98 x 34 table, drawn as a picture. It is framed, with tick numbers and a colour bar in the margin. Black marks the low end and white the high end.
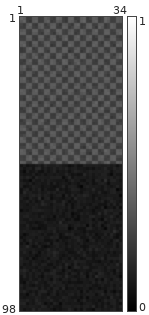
It is made of 2 by 1 panels. Panel 1,1: low, checkered. Panel 2,1: very low, fine-grained, faint in contrast.
